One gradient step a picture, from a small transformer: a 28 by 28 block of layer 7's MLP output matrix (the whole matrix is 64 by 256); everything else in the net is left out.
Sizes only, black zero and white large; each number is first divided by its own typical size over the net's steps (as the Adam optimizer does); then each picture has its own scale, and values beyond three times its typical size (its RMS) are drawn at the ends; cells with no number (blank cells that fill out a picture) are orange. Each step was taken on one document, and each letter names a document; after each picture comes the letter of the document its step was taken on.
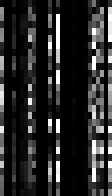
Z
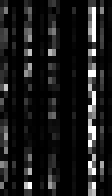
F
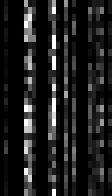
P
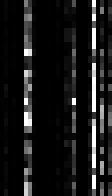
P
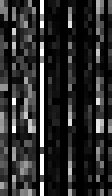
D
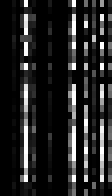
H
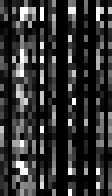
D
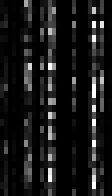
F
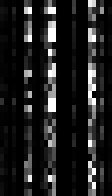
F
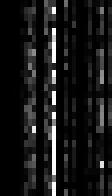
P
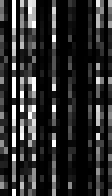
D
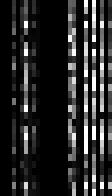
H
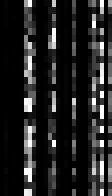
P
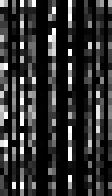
D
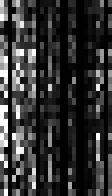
D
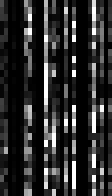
P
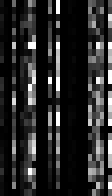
Z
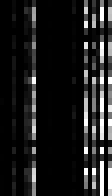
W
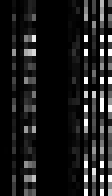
W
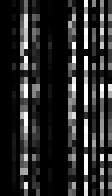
H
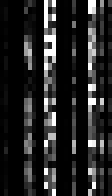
P
